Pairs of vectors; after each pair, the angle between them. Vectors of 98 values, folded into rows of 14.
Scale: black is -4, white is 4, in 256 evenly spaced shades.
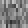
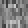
nearly opposite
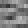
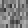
orthogonal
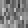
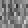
orthogonal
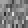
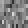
nearly parallel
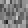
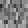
nearly parallel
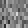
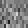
nearly parallel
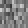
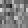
nearly parallel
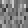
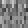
nearly parallel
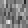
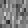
nearly opposite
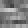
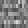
partly opposed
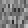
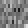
nearly parallel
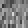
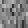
partly opposed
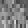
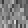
nearly parallel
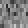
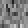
nearly parallel
